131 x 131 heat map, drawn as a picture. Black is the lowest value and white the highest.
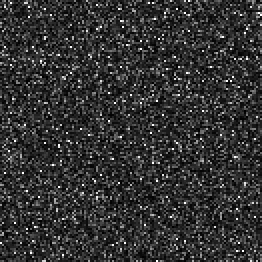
There is no seam. The halves do not mirror each other. There are no regular stripes. No row or column stands out. Most values sit low, with a long tail of high ones. Overall the values sit about 20% of the way up the scale. There is no overall slope. The texture is fine-grained noise.
